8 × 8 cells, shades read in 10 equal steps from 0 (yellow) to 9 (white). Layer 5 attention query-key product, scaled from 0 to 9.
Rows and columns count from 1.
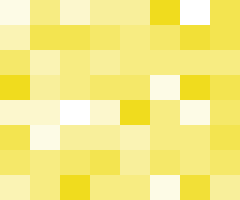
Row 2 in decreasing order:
6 4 3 3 2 2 2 1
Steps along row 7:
up down down up down up down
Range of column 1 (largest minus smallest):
8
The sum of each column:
35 40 34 34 31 34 31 23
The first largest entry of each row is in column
7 1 2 6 3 2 5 6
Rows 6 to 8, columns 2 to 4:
8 5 5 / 4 3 2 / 4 0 4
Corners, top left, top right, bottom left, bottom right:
8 2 6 5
